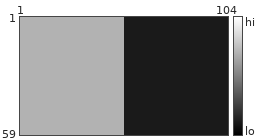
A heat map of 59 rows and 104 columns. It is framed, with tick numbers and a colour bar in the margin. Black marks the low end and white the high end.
It is made of 1 by 2 panels. Panel 1,1: high, flat. Panel 1,2: very low, flat.
